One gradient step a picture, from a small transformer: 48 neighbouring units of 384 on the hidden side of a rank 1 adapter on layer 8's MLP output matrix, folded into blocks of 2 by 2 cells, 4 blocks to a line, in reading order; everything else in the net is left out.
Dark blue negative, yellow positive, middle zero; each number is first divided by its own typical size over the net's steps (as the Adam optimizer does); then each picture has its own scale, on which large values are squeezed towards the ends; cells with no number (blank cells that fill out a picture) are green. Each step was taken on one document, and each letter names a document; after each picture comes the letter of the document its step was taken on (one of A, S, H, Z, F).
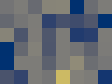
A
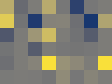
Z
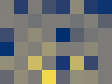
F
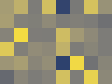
F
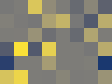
A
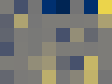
F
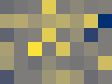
Z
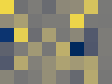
F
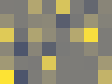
A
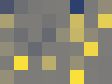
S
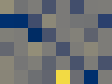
Z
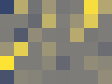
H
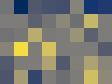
H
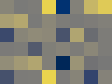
F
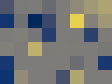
Z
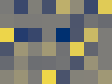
F
